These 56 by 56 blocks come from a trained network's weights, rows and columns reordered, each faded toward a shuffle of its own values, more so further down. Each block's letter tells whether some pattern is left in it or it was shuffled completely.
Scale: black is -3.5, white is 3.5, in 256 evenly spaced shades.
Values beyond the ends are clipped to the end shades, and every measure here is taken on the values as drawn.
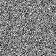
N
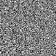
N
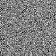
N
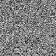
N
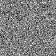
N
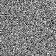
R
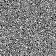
R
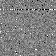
N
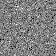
R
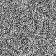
N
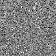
N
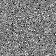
R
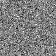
R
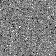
R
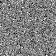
R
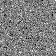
R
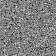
R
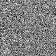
N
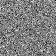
R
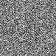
N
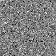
N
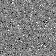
R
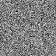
N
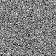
N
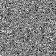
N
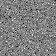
R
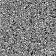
N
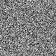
R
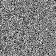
R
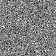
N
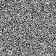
R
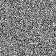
R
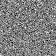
R
